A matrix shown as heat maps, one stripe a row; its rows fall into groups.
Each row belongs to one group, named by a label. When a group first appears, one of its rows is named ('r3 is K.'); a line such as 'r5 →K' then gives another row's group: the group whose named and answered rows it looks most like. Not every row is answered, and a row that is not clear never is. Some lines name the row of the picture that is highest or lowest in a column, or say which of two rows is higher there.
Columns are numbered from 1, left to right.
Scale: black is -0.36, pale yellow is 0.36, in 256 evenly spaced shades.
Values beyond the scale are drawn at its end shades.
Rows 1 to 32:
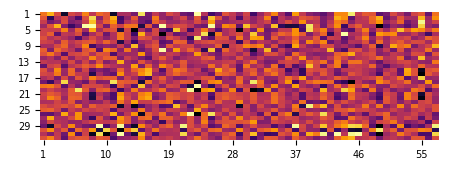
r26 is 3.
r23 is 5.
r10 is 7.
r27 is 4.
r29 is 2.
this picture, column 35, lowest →4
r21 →4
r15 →4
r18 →3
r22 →4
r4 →7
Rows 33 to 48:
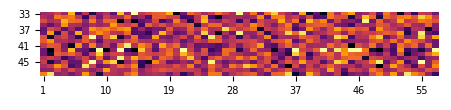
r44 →5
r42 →2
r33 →5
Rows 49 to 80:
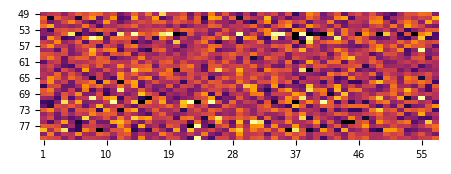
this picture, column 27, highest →55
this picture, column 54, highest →56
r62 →5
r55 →7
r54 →5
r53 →2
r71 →3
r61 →7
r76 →3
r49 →7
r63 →5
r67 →7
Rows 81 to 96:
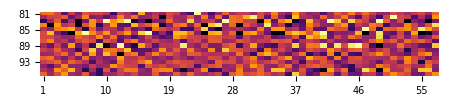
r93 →4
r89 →2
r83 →7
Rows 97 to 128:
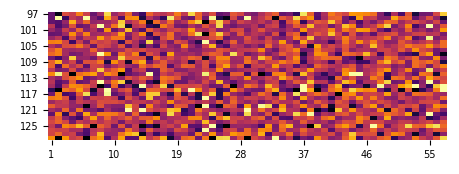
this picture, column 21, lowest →109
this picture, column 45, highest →112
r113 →5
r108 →3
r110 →4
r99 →3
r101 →2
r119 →7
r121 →5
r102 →3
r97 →2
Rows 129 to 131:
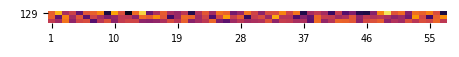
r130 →4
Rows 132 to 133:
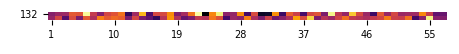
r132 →3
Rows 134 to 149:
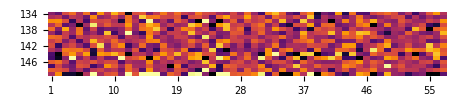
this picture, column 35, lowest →149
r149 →5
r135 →5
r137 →5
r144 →2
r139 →2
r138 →4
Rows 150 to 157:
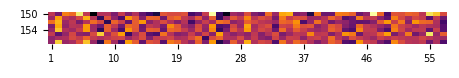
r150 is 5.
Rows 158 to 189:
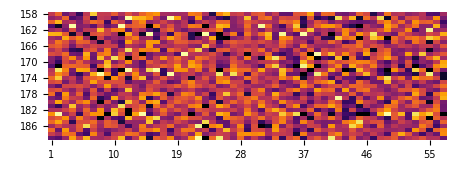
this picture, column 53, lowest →171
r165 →4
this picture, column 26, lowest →164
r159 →5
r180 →4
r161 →3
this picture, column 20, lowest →162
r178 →4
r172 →4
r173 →7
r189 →3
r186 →3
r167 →5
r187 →4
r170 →2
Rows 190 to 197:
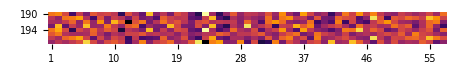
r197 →3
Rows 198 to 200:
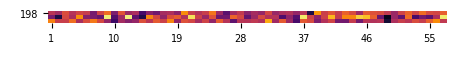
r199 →2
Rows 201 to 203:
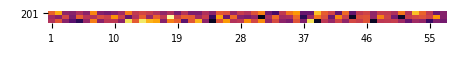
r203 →5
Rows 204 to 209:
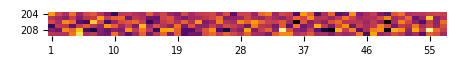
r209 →5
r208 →5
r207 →7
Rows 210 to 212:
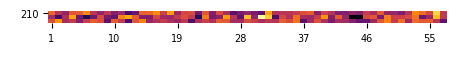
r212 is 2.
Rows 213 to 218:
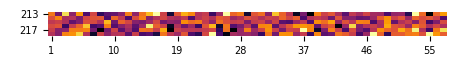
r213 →4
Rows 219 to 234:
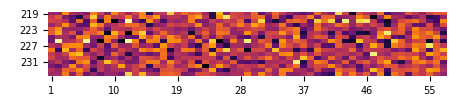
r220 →5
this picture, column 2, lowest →228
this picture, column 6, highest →226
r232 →3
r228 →4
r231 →7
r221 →2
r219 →7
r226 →4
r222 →7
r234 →5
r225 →7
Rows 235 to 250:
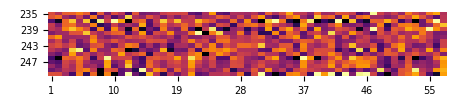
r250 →2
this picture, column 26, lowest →239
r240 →3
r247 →2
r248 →2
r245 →3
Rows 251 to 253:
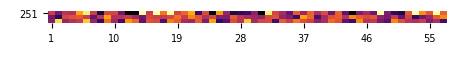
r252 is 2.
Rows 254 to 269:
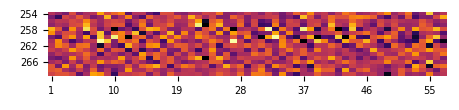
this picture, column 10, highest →260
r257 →3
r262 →4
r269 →7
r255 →2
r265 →3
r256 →3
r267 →4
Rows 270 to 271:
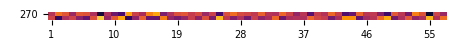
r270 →4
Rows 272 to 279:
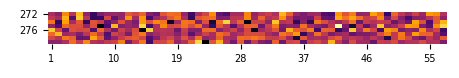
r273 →5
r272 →5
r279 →3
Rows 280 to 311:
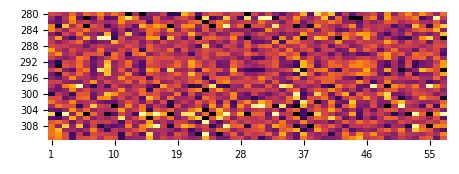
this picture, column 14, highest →305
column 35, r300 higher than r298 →No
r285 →2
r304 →3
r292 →2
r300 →7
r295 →2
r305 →4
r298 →5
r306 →3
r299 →3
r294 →7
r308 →4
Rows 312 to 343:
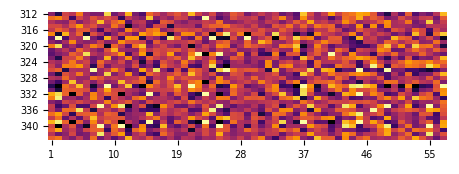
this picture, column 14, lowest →330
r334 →2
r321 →7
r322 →3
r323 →2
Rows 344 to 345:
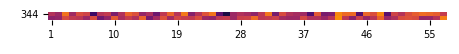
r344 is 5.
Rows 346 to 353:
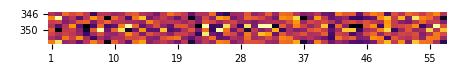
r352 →5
